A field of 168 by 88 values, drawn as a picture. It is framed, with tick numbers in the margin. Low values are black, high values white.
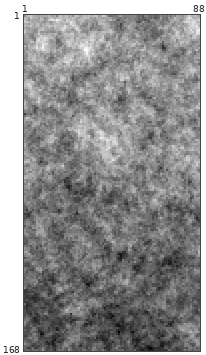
Grain: blotchy. Slope: up to the top. Stripes: none. Odd rows or columns: none. Histogram: bell-shaped.
